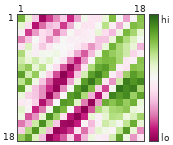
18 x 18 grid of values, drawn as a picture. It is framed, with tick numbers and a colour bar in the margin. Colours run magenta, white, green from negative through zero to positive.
Ninth with the highest average: middle right. Mirror symmetry: none. Calmest part: top middle. Grain: diagonal, up to the right.
